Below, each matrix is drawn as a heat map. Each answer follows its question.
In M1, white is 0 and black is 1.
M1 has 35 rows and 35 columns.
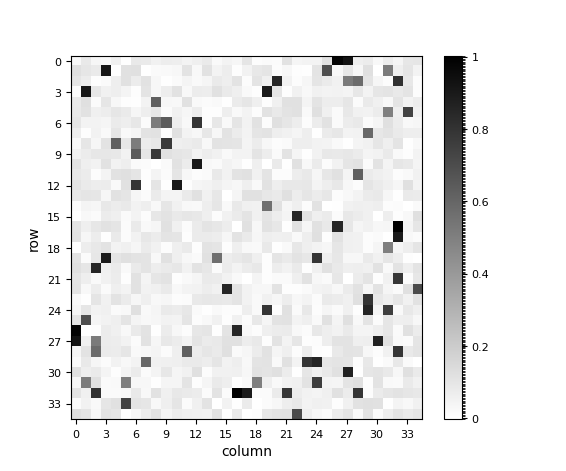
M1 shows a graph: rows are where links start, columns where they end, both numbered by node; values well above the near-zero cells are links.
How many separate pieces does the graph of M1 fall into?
5
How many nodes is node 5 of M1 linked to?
2
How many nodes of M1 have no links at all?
1
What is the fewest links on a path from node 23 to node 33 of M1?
5
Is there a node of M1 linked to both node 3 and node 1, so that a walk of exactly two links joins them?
no
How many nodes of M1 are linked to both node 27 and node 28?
1
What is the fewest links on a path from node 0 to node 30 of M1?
2
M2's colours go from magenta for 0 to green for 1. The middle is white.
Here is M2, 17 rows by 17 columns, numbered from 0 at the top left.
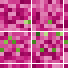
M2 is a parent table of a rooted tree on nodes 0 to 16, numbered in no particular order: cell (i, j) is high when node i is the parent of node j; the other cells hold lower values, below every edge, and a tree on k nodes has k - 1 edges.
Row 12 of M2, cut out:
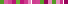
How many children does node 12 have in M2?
4
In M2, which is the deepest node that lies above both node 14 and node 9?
8
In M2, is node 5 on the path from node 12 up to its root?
yes
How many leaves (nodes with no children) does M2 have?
12
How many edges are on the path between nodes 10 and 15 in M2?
2
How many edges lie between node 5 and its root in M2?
0
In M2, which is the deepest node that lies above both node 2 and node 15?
8
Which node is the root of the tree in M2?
5
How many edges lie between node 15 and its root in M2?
4
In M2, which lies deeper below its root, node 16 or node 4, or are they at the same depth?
node 16
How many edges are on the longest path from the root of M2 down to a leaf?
5
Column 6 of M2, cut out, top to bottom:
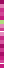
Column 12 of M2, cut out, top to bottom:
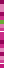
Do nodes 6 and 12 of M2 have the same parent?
yes
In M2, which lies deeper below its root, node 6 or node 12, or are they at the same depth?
the same depth
